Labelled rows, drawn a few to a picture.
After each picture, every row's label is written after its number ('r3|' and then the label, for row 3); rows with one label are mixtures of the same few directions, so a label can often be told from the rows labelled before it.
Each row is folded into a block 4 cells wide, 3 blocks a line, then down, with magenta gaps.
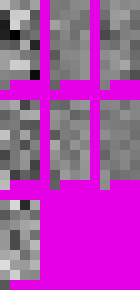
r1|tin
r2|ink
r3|tin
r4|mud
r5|mud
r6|mud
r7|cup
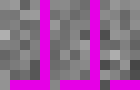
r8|mud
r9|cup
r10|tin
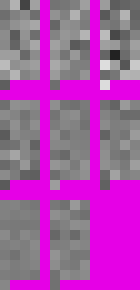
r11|cup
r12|cup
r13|tin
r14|tin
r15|tin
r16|mud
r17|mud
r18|mud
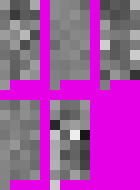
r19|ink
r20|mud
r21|mud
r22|cup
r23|ink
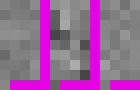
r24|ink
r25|tin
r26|cup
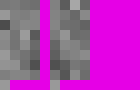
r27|ink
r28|cup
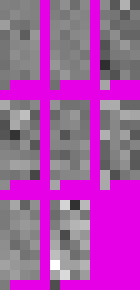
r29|ink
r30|cup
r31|cup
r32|tin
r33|tin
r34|mud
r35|cup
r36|cup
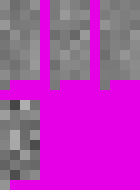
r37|ink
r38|ink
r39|ink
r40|cup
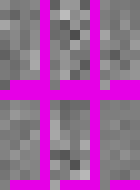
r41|ink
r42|ink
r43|tin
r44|ink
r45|tin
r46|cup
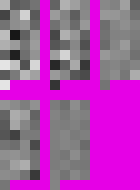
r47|tin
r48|tin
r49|mud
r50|tin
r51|cup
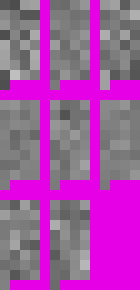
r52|mud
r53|mud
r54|mud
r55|cup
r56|ink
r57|mud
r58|cup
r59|ink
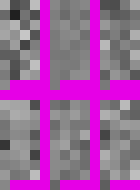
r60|ink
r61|ink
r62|mud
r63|mud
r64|cup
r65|mud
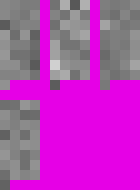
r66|ink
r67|cup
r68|ink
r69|mud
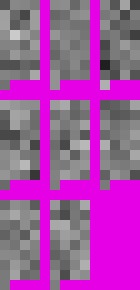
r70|tin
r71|mud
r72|cup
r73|tin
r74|cup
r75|mud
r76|ink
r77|ink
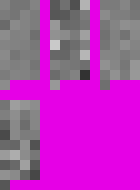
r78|ink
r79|mud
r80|mud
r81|tin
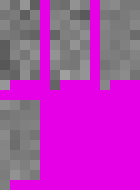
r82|cup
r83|mud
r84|cup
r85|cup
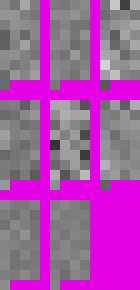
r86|mud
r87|cup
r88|cup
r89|mud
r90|mud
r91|cup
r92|ink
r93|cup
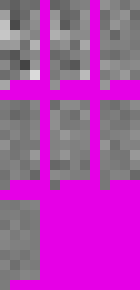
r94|tin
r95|tin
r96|tin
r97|mud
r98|tin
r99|mud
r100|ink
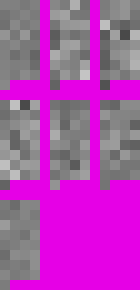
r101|ink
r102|mud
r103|ink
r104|cup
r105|tin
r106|cup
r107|ink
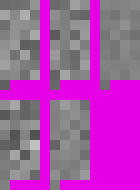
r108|cup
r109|mud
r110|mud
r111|cup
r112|mud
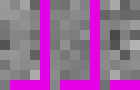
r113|mud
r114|cup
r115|cup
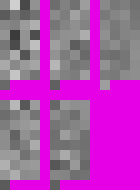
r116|cup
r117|cup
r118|tin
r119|cup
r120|tin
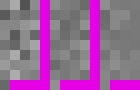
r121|cup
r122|cup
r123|tin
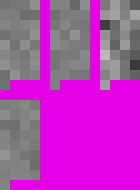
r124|mud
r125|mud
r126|ink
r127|ink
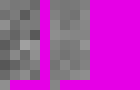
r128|cup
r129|tin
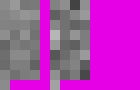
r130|mud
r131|mud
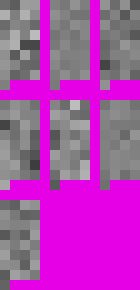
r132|cup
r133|mud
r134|cup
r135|ink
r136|mud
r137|ink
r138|mud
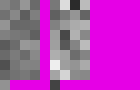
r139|cup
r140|cup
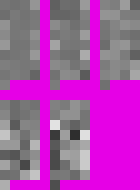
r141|mud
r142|mud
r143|mud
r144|tin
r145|ink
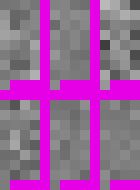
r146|tin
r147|ink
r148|mud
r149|cup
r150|mud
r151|mud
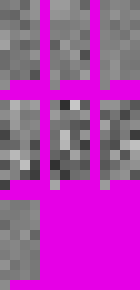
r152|mud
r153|mud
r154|ink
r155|tin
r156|cup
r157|cup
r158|ink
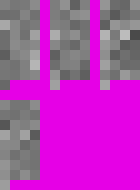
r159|ink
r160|mud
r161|ink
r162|ink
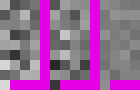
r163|tin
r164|tin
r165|mud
